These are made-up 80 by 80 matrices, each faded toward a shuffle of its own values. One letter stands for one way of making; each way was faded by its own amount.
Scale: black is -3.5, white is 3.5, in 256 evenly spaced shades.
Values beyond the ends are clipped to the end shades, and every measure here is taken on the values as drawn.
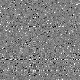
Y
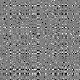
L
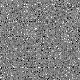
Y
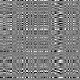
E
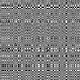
E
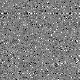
Y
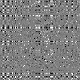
L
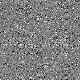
Y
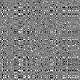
L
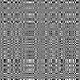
E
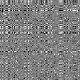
L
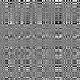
E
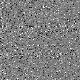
Y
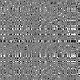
L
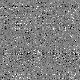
Y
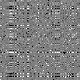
L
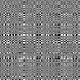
E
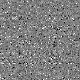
Y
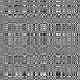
E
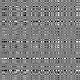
E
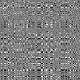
L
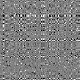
L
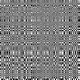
E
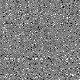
Y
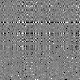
L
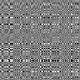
E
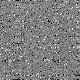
Y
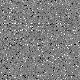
Y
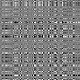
E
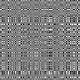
E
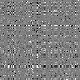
L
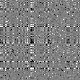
L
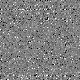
Y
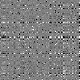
L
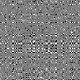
L
